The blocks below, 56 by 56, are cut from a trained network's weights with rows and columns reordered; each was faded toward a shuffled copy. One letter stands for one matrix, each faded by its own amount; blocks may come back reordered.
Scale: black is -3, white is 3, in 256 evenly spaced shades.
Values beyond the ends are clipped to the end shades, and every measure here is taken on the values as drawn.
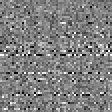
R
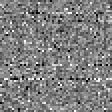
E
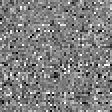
E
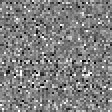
E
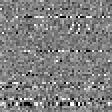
R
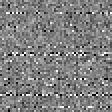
R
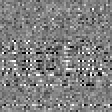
R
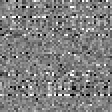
R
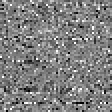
E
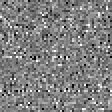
E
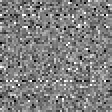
E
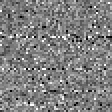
E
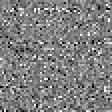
E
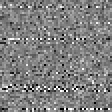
R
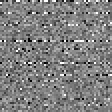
R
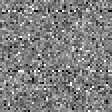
E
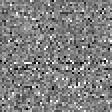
E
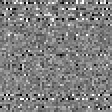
R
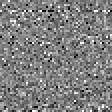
E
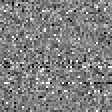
E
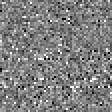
E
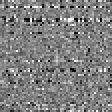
R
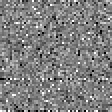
E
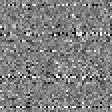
R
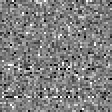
E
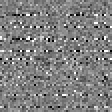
R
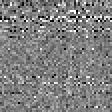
R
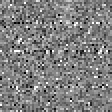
E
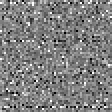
E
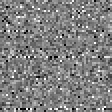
E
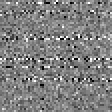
R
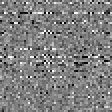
R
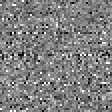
E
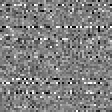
R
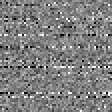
R
